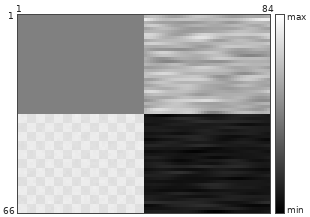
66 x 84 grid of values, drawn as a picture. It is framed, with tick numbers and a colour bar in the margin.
The table splits into 2 rows of 2 panels. Panel 1,1: middling, flat. Panel 1,2: high, streaked across. Panel 2,1: very high, checkered, faint in contrast. Panel 2,2: very low, streaked across, faint in contrast.
